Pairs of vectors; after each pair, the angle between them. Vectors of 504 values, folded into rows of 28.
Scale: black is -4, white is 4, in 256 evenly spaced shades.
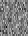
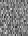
partly opposed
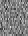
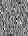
partly opposed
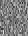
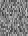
partly opposed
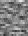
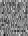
partly aligned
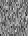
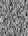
partly aligned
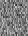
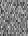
orthogonal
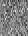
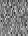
nearly parallel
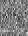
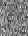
orthogonal
